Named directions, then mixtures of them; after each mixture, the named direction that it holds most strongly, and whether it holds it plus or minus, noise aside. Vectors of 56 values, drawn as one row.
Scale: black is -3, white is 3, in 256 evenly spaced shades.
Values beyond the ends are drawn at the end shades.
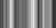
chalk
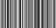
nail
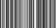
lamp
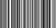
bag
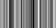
chalk, minus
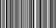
lamp, plus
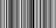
nail, minus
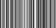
lamp, plus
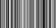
lamp, plus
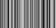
bag, plus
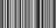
nail, plus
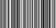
bag, plus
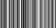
nail, minus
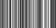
bag, minus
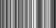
chalk, plus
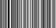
bag, plus
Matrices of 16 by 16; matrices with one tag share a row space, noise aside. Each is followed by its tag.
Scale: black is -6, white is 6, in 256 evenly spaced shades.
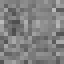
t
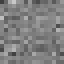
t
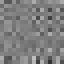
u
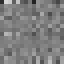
u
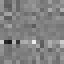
u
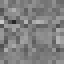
t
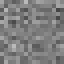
t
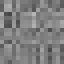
u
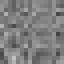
t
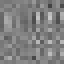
u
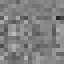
t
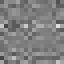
t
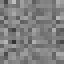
t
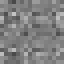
t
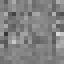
t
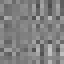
u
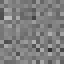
u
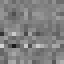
t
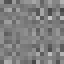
u
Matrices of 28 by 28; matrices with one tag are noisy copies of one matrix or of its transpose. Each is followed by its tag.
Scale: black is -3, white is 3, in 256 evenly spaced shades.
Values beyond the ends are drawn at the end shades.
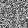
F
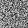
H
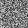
H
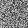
H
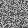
F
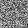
H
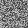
H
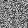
F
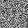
F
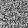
H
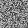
H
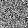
H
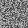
H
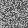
H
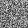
H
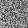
H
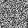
F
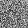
H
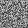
H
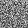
H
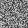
H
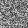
H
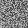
H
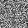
F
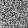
H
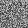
H
